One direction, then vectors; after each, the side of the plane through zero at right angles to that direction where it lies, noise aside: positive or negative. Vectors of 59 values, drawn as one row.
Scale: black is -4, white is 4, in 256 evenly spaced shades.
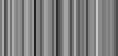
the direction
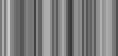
positive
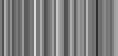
negative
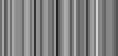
positive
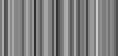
positive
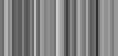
negative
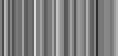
negative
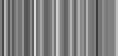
negative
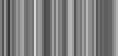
negative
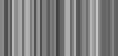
positive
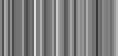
negative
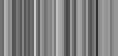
negative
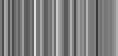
negative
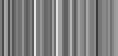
negative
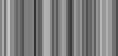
positive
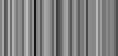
positive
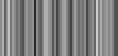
positive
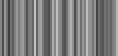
negative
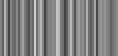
negative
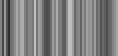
negative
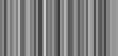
positive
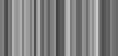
positive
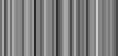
positive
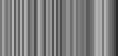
positive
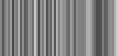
negative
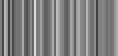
negative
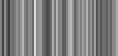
negative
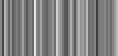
negative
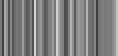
negative
